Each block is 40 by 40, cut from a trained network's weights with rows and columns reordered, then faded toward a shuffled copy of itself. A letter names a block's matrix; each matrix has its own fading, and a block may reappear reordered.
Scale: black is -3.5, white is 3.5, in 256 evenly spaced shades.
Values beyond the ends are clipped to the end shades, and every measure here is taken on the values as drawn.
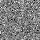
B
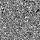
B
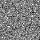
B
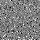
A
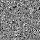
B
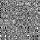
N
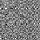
N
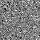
B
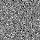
B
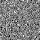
A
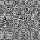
N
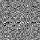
N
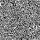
B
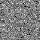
A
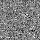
B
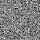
A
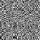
N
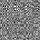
N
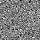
A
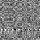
N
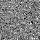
B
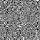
N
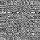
N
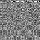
N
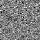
A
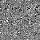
A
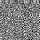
N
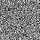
B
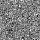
B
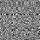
N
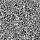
B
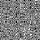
N
